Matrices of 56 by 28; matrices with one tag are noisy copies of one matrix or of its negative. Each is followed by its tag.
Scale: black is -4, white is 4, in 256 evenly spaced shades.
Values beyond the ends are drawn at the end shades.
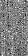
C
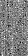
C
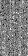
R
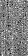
C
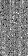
R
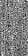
C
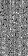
R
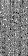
R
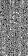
R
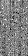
R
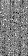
R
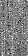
C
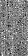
C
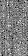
C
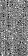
C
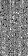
R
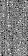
C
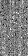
R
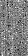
C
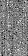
C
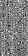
C
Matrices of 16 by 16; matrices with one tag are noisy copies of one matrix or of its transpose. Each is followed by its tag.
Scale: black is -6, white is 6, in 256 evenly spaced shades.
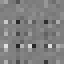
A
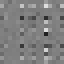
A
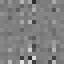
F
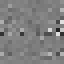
F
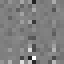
F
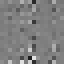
F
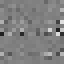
F
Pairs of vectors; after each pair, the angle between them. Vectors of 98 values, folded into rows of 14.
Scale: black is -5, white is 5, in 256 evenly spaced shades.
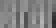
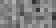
partly aligned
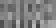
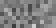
partly aligned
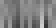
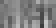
nearly opposite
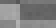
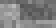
nearly parallel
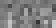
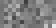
partly aligned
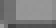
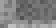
nearly opposite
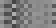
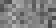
partly opposed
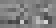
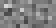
orthogonal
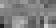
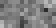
partly opposed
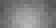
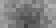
nearly opposite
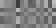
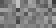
nearly opposite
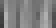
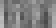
nearly opposite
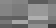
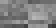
nearly parallel
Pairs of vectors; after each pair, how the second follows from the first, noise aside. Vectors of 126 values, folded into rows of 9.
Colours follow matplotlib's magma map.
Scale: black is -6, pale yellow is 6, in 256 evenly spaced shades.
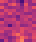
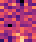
scaled up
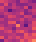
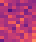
copied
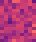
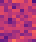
copied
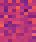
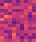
shuffled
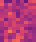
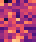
scaled up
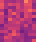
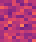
shuffled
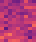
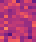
sign-scrambled
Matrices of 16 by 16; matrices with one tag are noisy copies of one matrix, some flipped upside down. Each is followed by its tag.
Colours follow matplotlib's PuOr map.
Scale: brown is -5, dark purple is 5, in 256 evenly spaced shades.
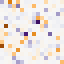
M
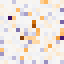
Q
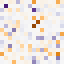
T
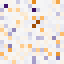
T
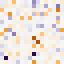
T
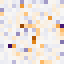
Q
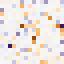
Q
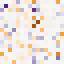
T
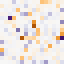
Q
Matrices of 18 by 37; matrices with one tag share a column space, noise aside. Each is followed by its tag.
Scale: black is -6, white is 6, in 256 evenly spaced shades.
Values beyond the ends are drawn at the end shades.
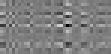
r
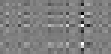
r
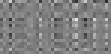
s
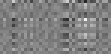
s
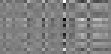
s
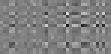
r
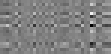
r
